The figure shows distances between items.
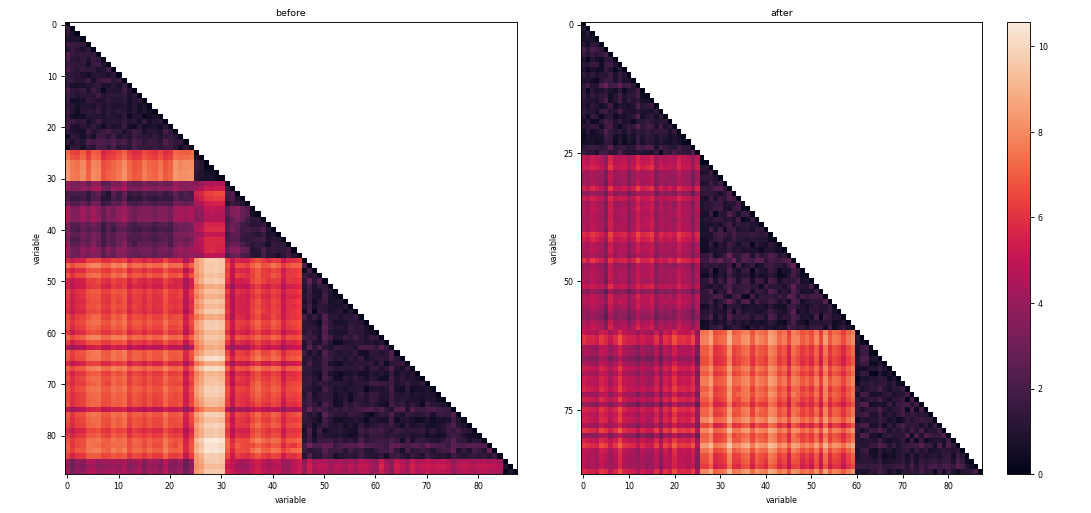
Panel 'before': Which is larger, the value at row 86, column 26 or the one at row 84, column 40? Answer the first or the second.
the first
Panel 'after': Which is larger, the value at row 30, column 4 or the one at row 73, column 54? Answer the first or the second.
the second
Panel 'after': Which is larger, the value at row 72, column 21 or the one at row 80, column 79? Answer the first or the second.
the first
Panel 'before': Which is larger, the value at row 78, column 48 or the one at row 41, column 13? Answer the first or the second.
the second
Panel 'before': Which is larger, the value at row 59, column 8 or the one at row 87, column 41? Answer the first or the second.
the first
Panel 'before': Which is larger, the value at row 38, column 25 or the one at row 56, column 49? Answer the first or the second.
the first
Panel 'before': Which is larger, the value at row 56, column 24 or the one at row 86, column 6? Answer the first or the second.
the first
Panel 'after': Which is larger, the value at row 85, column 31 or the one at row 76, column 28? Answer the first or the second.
the second
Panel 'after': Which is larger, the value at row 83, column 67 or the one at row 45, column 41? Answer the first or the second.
the second
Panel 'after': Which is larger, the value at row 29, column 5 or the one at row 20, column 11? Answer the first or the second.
the first
